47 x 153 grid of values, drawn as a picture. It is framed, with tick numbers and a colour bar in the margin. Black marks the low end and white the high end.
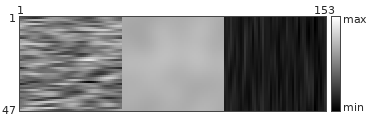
The table splits into one row of 3 panels. Panel 1,1: middling, streaked across, strong in contrast. Panel 1,2: high, smooth, faint in contrast. Panel 1,3: very low, streaked downward, faint in contrast.
